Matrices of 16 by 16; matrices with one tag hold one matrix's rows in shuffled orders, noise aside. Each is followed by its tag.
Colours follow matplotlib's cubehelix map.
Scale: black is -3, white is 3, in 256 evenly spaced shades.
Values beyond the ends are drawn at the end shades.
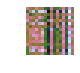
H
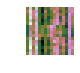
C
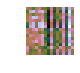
H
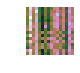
C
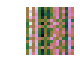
C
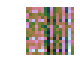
H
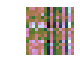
H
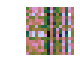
H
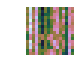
C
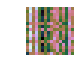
C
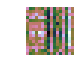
H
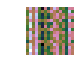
C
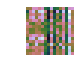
H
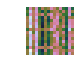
C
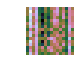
C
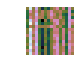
C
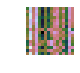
C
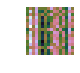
C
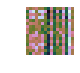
H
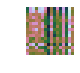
H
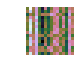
C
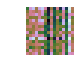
H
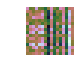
H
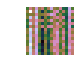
C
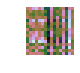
H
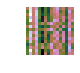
C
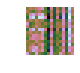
H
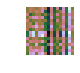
H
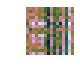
H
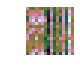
H
